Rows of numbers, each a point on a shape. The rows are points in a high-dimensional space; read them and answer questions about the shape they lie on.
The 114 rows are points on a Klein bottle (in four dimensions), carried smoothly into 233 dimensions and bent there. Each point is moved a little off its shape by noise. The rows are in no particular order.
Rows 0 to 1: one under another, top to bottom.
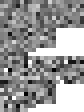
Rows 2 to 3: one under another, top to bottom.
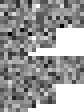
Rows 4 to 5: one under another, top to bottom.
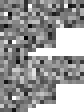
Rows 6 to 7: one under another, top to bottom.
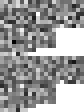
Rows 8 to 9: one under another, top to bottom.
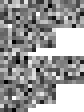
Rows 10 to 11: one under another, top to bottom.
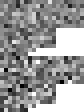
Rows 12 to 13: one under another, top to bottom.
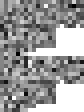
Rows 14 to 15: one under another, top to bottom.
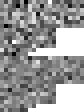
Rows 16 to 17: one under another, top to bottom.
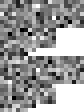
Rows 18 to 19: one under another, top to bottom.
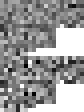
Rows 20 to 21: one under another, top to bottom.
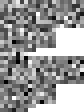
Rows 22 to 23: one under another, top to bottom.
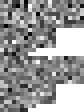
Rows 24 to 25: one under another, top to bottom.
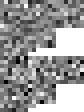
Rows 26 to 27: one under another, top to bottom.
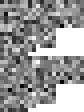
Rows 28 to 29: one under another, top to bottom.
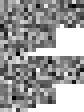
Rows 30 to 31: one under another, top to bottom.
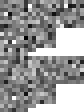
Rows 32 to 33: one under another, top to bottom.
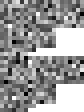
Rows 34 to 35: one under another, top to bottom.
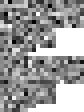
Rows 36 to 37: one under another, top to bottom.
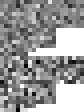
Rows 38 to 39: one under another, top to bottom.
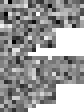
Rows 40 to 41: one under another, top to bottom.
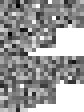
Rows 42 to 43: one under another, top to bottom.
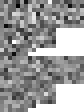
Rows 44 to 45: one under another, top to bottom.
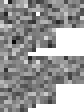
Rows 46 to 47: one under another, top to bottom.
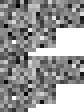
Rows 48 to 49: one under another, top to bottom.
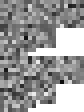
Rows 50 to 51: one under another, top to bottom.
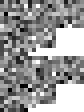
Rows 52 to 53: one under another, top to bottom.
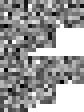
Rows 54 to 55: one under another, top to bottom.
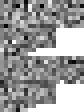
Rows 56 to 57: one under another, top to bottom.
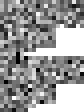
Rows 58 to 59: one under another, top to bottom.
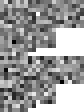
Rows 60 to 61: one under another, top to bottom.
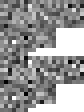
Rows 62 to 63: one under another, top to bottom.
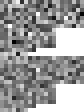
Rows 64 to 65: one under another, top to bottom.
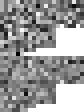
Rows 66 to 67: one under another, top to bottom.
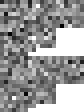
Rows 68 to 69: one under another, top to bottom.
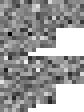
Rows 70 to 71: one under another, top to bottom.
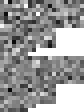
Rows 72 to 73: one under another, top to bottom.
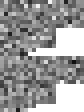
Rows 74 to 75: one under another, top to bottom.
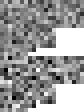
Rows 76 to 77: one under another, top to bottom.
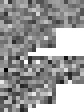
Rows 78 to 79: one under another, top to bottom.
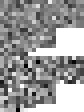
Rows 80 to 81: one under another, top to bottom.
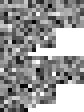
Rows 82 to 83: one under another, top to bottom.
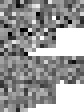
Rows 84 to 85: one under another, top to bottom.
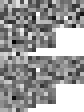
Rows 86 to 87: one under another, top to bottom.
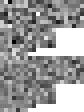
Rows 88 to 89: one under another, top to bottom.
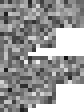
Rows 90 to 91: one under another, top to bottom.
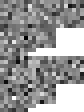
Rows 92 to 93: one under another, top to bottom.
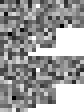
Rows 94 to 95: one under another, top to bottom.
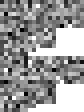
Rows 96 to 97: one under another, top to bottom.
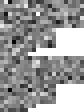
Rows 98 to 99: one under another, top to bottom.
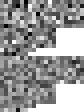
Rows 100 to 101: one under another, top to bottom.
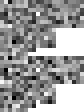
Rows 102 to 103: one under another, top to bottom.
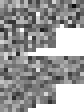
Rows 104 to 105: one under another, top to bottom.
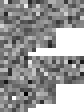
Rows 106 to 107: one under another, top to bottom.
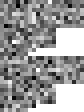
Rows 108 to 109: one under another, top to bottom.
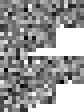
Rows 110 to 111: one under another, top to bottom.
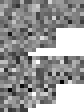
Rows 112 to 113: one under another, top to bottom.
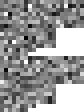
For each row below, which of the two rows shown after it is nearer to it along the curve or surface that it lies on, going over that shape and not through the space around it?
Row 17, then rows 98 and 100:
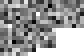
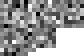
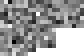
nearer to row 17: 100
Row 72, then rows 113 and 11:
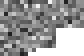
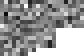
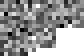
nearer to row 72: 113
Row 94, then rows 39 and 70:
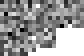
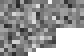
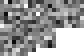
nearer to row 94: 70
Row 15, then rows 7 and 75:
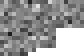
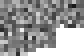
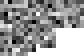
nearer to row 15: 75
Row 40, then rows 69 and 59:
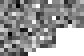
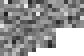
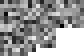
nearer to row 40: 69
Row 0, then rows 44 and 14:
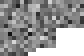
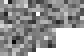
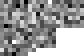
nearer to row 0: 14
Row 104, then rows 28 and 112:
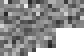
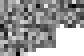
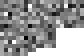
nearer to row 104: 28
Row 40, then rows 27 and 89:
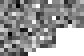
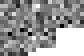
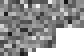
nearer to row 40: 89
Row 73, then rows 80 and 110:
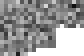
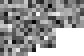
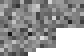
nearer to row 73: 80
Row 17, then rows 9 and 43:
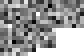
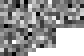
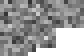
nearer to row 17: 43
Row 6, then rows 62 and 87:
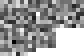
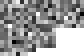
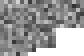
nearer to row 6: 62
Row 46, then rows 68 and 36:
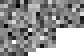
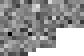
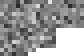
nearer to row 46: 68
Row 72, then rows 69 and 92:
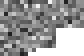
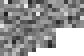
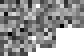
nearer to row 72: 69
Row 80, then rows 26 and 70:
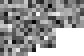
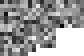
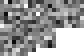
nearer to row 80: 26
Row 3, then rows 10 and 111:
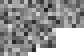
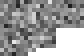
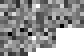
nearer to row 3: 111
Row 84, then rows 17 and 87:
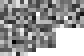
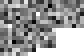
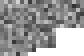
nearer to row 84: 17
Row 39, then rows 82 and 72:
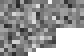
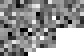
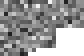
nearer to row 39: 72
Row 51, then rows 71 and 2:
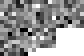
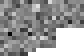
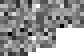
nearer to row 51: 2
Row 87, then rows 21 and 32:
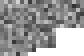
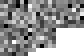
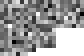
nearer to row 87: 32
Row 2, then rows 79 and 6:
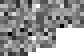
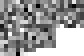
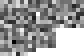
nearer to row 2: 6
